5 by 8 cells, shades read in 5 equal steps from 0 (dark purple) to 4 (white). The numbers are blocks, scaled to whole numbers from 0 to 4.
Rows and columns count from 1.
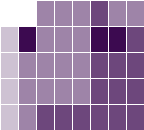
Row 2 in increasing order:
0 0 0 1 2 2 2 3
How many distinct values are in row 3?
3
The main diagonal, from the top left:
4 0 2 2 1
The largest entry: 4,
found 2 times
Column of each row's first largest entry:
1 1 1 1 1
